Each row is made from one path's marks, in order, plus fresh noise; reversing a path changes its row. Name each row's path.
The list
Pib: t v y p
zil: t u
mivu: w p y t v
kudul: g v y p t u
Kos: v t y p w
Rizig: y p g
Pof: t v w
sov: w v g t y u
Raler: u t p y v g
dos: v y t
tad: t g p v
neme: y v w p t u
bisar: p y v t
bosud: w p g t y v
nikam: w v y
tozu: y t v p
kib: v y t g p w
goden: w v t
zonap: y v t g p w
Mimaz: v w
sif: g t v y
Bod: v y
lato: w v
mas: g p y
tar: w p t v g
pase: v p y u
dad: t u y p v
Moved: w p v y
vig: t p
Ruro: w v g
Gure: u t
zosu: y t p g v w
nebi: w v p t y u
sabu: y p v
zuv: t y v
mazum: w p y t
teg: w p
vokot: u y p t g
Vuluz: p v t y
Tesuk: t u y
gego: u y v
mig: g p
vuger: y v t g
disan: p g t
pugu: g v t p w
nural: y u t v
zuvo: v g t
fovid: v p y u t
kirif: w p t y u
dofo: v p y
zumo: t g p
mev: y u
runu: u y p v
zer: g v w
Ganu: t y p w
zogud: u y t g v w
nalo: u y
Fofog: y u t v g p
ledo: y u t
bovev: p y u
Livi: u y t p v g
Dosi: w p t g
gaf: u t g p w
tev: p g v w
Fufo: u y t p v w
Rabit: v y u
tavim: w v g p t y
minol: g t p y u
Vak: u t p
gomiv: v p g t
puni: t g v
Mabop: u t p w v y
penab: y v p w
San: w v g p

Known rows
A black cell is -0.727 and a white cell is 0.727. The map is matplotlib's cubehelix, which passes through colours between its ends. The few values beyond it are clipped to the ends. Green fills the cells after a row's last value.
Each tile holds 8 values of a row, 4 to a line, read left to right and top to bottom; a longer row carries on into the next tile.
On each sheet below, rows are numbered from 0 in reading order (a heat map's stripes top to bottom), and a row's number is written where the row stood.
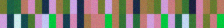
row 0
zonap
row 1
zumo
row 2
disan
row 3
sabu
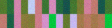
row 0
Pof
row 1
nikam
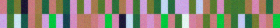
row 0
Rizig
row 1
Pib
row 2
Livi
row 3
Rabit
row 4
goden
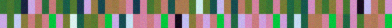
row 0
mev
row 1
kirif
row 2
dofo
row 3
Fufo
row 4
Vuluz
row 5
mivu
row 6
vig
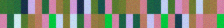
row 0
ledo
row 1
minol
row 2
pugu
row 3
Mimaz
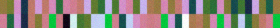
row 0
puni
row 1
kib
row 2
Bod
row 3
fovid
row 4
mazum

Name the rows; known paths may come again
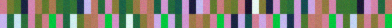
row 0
sabu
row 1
ledo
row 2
vuger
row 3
Tesuk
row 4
gaf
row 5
dad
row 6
mev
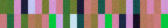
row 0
zil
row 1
Rizig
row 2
tad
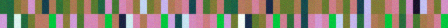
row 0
nebi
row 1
zer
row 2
dos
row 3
dofo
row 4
sov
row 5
tev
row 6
sif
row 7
vig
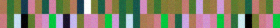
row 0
Dosi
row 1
Mabop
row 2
mivu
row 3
bisar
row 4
tar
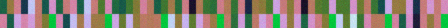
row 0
nalo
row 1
gego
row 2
nikam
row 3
mas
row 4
disan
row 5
mig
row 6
kudul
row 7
puni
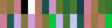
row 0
Gure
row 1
Moved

